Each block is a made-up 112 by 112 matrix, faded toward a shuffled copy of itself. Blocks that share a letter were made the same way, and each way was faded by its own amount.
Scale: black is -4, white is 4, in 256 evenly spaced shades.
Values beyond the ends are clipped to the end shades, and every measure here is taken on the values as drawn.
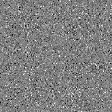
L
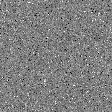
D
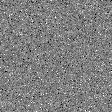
D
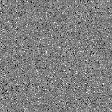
L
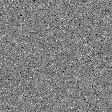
D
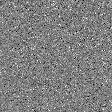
D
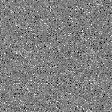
L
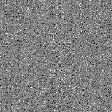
L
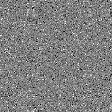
L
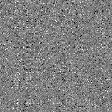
L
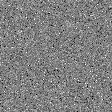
D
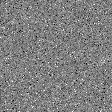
D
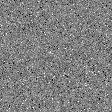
D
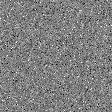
D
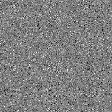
L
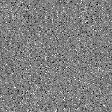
L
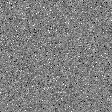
D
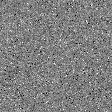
D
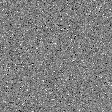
D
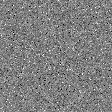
D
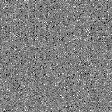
L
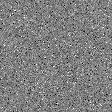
D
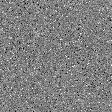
D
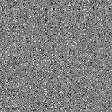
L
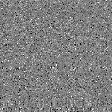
L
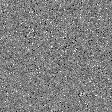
D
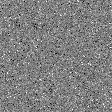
D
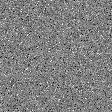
D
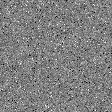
D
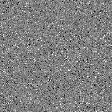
L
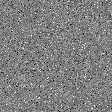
D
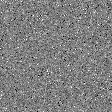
D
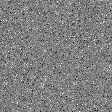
D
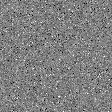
D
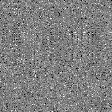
L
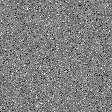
D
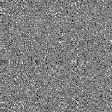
L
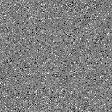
L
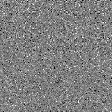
L
